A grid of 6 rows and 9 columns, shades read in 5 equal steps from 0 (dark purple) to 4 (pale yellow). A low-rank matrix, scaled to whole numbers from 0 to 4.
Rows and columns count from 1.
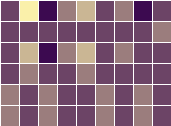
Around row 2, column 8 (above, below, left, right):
0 1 1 2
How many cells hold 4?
1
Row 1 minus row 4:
0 2 -1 1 1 0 1 -1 0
